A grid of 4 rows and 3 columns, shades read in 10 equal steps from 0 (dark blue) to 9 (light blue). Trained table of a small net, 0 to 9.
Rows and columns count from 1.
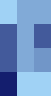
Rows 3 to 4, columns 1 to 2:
3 7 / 0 9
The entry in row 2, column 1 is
3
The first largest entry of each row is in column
1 2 2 2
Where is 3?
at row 2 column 1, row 2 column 3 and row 3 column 1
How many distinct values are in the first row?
2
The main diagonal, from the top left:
9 7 6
